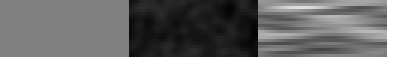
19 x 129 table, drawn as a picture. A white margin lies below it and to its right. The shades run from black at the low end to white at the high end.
The table splits into one row of 3 panels. Panel 1,1: middling, flat. Panel 1,2: very low, blotchy, faint in contrast. Panel 1,3: middling, streaked across, strong in contrast.
